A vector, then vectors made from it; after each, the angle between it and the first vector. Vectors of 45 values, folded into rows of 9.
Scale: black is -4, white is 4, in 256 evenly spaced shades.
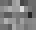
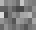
partly opposed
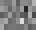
orthogonal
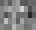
nearly parallel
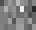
partly aligned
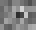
partly aligned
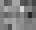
nearly parallel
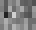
partly aligned
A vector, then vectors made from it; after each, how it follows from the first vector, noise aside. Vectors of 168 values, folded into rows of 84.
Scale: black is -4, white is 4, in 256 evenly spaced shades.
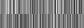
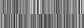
wrapped around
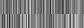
reversed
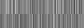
shrunk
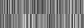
wrapped around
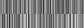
reversed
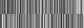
wrapped around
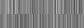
shrunk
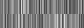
wrapped around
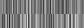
reversed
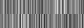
wrapped around
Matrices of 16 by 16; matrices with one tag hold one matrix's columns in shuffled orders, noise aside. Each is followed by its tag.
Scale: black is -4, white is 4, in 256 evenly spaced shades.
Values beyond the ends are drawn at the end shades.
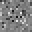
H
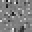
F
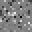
H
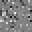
H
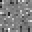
F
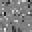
F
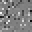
H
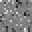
F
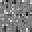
F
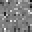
F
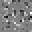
H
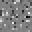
H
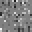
F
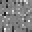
F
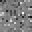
H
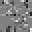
F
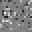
H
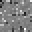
F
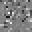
H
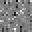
F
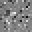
H
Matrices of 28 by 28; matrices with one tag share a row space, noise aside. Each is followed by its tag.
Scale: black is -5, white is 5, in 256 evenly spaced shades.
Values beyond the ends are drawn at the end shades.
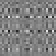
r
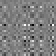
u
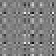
u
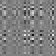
u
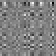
u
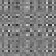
r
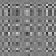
r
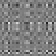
r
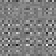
r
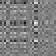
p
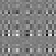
r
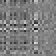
p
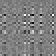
u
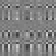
r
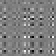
u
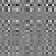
r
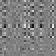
u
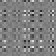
u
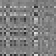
p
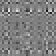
r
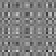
r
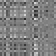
p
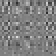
r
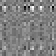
u
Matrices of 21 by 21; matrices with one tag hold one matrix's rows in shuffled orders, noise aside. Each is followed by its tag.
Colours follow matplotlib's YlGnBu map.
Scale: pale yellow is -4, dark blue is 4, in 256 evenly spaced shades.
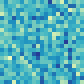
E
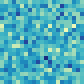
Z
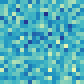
Z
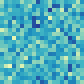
E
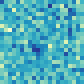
E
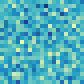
Z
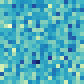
E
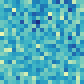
E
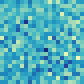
Z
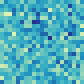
E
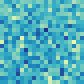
Z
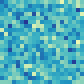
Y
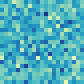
Z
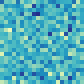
E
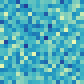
Z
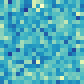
Y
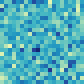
E
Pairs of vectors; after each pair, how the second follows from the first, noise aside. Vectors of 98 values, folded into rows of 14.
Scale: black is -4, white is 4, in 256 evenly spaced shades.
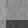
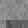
shrunk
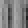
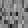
shuffled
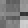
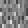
shuffled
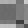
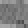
shrunk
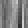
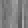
shrunk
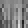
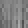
shrunk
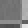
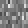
shuffled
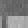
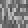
shuffled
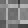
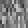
shuffled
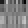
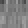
shrunk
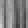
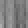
shrunk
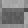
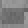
shrunk
